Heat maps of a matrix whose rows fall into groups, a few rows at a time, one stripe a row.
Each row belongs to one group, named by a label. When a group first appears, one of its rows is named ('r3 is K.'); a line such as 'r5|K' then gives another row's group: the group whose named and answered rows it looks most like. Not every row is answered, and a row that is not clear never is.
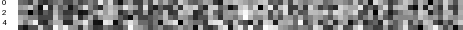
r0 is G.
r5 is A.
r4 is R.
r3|G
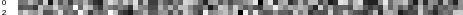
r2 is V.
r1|A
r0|R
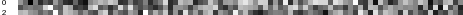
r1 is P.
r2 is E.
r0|G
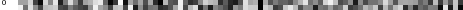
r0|P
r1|P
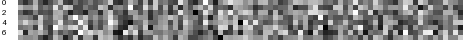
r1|E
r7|G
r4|V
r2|G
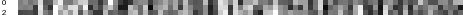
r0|V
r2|A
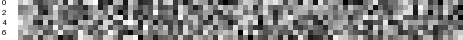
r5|E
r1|G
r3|P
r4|R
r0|P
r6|V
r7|R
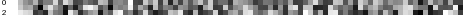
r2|P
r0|E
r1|P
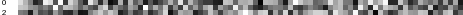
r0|P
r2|G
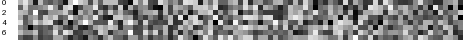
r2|E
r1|P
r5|G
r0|V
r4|R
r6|E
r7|G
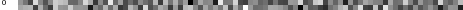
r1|V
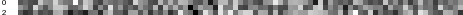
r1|E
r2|G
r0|A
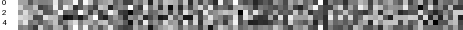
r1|E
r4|E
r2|V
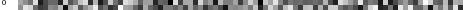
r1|P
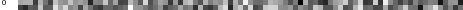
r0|V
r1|A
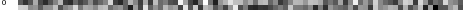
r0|G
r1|E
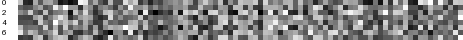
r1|A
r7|A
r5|R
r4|A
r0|R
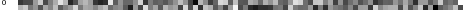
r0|A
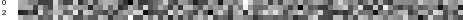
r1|V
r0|G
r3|E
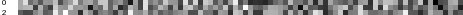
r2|A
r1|V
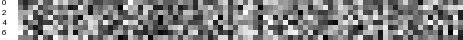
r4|R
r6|P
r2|V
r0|A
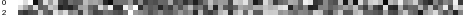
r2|A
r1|R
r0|P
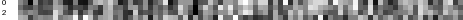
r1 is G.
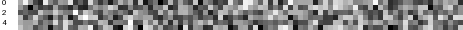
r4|E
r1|G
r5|R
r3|R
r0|P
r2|A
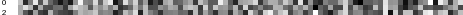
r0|R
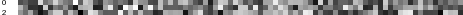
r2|P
